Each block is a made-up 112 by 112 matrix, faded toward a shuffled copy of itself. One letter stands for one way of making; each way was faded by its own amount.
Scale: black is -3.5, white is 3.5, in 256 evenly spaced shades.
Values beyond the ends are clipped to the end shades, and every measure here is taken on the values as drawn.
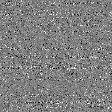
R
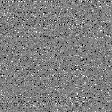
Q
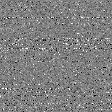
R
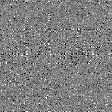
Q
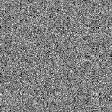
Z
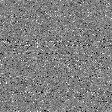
R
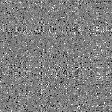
Q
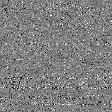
R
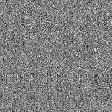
Z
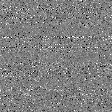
R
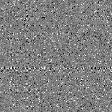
Q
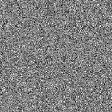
Z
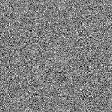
Z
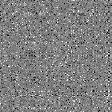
Q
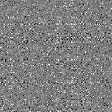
Q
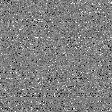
R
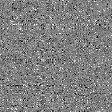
Q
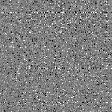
Q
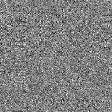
Z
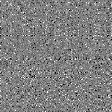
Q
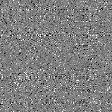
Q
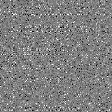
Q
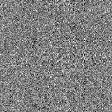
Z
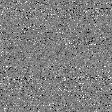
R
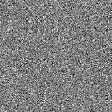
Z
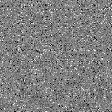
Q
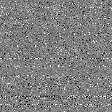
R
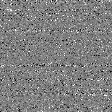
R
